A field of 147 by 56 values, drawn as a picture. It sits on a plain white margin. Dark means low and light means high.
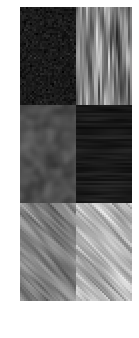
The table splits into 3 rows of 2 panels. Panel 1,1: very low, fine-grained, faint in contrast. Panel 1,2: middling, streaked downward, strong in contrast. Panel 2,1: low, blotchy, faint in contrast. Panel 2,2: very low, streaked across, faint in contrast. Panel 3,1: middling, slanting down to the right. Panel 3,2: high, slanting down to the right.
